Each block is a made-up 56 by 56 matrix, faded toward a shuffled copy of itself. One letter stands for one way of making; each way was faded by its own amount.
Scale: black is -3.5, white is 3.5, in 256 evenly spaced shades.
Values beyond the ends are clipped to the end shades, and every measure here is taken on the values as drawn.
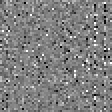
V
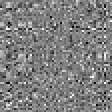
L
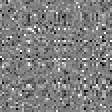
L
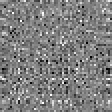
L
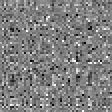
L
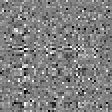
L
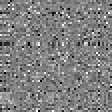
L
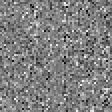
V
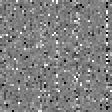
V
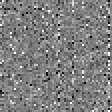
V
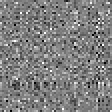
L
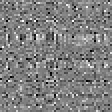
L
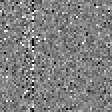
V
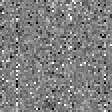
V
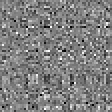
L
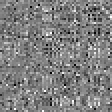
L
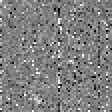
V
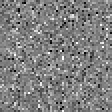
V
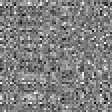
L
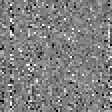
V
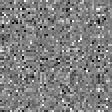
L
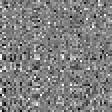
L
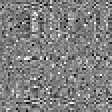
L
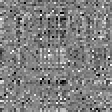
L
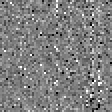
V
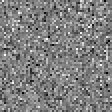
V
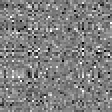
L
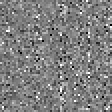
V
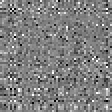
L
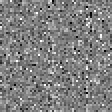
V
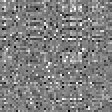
L
